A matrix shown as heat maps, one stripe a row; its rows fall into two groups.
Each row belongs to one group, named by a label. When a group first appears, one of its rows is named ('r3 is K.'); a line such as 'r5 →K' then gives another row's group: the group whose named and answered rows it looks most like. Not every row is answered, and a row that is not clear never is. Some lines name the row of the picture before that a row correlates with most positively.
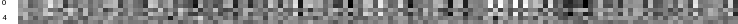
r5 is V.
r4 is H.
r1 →V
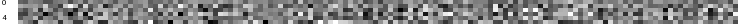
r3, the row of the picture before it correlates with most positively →5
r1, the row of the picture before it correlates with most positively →2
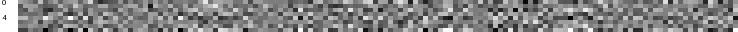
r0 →H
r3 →V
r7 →V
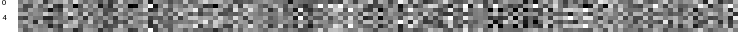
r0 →H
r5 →H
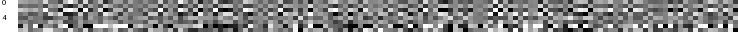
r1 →V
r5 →V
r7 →V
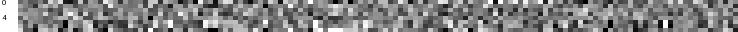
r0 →V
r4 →H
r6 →H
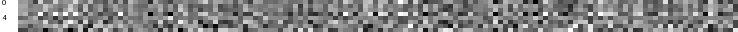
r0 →H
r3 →H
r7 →V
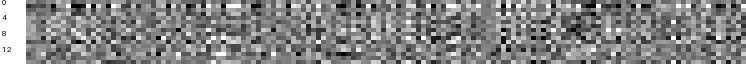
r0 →V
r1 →V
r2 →V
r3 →V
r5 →H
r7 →H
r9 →H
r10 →V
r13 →H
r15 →H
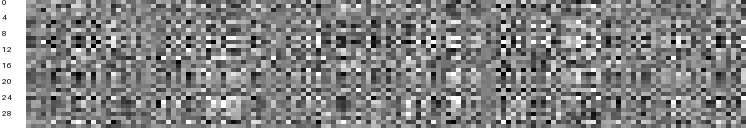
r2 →H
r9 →V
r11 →V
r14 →H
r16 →H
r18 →V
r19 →V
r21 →V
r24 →V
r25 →H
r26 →H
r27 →V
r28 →H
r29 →V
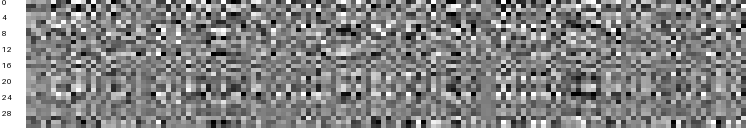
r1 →V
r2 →V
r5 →H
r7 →H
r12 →H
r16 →V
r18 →H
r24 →V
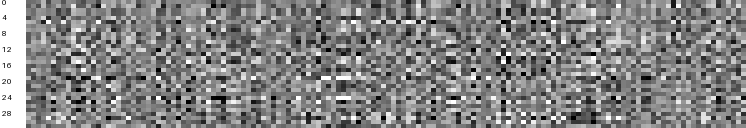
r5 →H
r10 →H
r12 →H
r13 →V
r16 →V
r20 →V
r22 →V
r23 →H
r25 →V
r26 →H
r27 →V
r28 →V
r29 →H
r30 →V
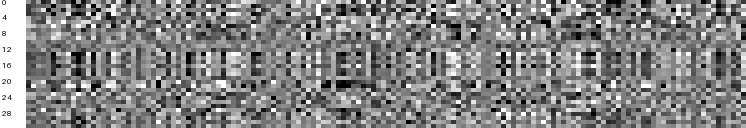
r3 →V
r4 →H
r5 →H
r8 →V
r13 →V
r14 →V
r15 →V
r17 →V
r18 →V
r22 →V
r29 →V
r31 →V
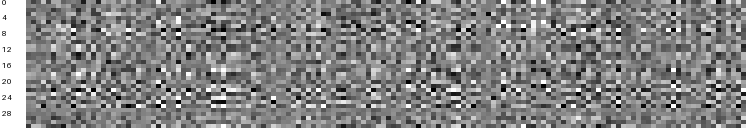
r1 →V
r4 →H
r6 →V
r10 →V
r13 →V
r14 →V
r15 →H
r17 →H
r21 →H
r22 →V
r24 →H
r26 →H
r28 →V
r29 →V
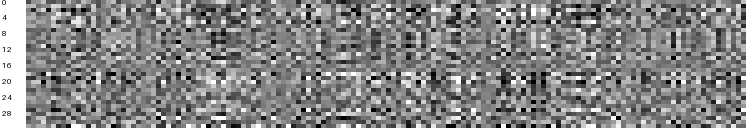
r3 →V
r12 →V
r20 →H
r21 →H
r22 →V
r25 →H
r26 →V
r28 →H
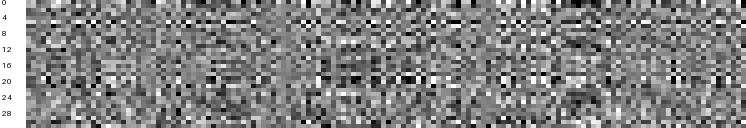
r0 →V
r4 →H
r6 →V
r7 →V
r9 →H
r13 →V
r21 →V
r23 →H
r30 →V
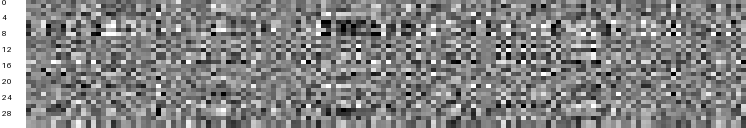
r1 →H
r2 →H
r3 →H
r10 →V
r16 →H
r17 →H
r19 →H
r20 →V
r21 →H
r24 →V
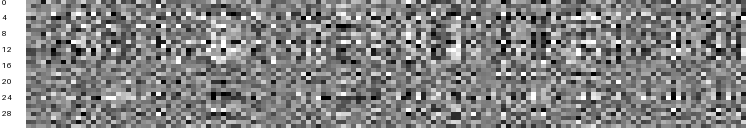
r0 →H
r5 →H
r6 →H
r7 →V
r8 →H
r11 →H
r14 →H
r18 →V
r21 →V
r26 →V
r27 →H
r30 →V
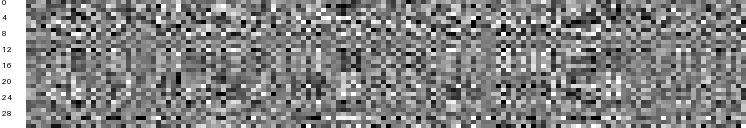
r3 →V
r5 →V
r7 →V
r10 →V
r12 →V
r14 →V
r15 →V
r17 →V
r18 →H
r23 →H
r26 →V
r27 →H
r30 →H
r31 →V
